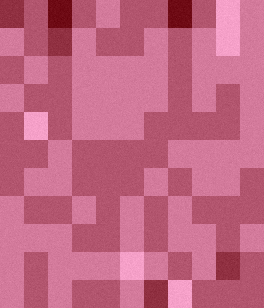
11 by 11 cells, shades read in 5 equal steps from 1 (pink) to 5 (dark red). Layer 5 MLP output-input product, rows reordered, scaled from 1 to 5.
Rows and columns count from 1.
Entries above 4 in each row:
2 0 0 0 0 0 0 0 0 0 0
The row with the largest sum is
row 1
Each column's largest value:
4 3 5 3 3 3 4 5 3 4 3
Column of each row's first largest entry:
3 3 1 2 1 1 1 2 4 10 7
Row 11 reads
2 3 2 3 3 2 4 1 3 3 3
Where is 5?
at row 1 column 3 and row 1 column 8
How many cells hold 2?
56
